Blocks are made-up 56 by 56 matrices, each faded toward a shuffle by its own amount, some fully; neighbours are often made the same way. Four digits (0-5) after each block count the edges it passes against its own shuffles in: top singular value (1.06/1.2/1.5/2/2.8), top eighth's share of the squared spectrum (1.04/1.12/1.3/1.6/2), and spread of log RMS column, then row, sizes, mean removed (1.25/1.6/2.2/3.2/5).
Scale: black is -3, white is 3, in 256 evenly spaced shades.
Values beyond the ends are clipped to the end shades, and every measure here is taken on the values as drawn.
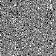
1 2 2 0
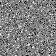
0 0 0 0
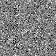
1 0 1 0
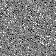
0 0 0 0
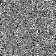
1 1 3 0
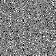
1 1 2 0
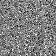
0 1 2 0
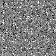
1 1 2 0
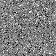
0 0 0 0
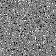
0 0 0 0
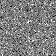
0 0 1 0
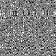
4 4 2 2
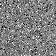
1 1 0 0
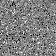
0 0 0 0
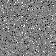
2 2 0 0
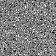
3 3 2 0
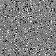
3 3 2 1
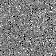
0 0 1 0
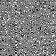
3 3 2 0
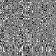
4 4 3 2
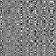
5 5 4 3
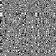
4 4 2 2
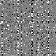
4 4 3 2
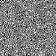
3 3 1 1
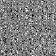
3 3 2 1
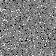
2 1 0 0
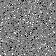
0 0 0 0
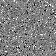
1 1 0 0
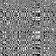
5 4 3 3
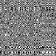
4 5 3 3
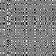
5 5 4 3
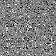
3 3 1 1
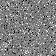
1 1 0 0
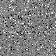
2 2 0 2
